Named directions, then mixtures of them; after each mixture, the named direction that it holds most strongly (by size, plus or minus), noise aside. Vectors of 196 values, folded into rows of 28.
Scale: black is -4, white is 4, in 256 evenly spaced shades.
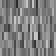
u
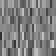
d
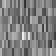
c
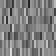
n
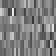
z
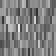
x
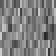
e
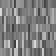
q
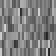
e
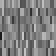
d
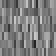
u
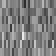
c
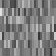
z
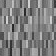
n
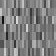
x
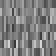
q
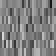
d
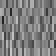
n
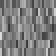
e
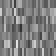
q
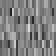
u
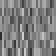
d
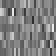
z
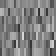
d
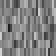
e
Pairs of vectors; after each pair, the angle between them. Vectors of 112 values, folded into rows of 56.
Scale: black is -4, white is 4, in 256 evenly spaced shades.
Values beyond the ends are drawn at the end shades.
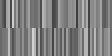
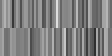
partly opposed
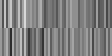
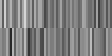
nearly parallel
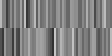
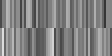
nearly opposite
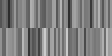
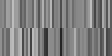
partly opposed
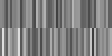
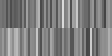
partly aligned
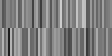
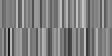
nearly parallel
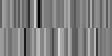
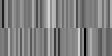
orthogonal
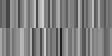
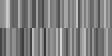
nearly opposite
